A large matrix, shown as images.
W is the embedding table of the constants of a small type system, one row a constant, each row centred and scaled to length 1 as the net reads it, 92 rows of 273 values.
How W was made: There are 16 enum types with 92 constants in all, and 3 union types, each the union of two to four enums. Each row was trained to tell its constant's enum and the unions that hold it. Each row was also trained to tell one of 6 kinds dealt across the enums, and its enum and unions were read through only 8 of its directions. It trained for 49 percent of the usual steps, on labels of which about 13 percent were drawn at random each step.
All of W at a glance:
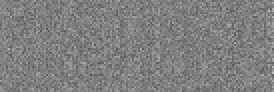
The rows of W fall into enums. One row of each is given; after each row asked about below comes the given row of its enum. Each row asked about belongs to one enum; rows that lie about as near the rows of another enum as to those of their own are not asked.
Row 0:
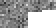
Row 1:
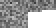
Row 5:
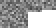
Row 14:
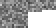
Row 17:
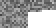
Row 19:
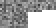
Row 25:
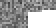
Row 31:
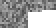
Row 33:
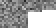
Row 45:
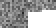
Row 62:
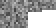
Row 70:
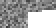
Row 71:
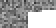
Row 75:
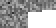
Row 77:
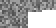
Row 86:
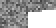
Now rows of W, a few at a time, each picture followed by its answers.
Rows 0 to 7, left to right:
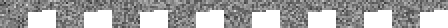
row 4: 31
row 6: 86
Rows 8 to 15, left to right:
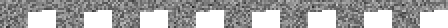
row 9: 62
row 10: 33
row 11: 1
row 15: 77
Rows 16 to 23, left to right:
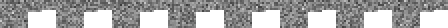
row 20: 0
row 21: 1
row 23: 5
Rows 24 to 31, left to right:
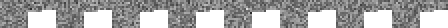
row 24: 33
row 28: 33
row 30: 31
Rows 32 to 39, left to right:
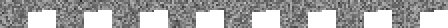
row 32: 45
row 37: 45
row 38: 70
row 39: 19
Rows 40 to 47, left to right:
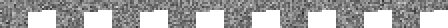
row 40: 1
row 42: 75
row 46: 25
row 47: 31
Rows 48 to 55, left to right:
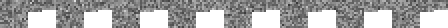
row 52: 17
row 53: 45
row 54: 77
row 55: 31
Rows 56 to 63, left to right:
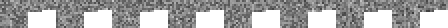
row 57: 25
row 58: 17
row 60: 70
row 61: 33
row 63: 19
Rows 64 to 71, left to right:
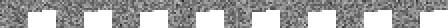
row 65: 33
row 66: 62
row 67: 45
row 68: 19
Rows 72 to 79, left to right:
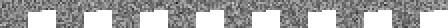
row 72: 70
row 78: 17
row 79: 77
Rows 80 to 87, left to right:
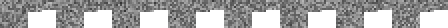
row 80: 31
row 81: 1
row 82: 0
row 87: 70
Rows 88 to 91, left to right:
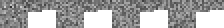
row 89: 1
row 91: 70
